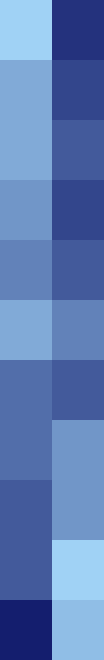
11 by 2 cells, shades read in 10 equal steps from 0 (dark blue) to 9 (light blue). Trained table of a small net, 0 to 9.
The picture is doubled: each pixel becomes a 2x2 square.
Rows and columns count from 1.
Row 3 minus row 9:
4 -3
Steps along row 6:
down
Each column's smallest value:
0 1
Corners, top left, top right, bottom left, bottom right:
9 1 0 8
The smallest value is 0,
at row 11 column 1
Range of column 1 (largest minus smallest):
9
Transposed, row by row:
9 7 7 6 5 7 4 4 3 3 0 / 1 2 3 2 3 5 3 6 6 9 8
